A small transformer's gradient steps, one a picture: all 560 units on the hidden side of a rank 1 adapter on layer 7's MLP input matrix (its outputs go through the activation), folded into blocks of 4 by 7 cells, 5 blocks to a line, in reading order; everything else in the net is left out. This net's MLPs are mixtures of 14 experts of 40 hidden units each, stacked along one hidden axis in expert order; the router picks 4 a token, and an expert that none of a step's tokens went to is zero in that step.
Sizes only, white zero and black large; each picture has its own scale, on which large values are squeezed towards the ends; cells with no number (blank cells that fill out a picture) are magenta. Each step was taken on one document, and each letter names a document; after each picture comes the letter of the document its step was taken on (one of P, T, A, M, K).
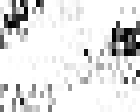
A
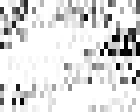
A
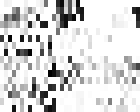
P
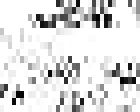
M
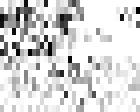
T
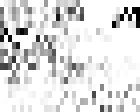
T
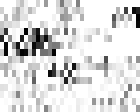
P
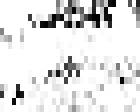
M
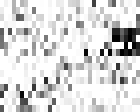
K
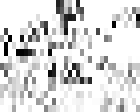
P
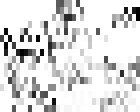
P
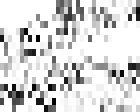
P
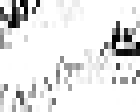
A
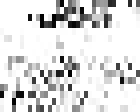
M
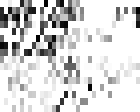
T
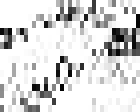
K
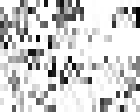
P
